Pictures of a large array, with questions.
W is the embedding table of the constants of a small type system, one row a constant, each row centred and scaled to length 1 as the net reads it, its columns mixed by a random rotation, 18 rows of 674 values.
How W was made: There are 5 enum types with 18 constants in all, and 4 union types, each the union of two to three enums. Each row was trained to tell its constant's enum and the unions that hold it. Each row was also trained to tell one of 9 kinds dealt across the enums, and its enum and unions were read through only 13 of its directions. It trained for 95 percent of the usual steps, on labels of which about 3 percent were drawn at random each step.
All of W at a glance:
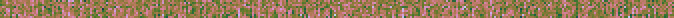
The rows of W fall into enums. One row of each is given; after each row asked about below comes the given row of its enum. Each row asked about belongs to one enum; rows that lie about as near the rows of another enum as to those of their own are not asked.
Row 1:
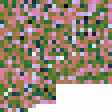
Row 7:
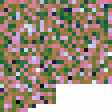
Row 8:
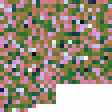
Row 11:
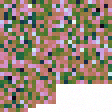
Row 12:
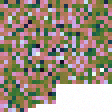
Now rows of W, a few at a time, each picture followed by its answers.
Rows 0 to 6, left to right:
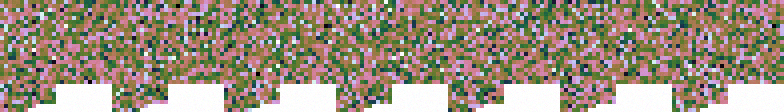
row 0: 8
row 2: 7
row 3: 1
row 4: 1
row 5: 11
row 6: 7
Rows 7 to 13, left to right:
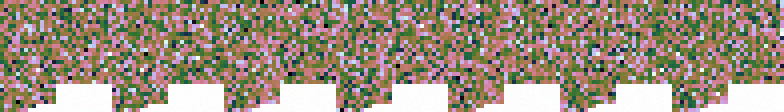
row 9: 11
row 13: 11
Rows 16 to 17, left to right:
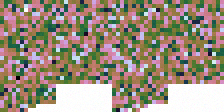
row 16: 1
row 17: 1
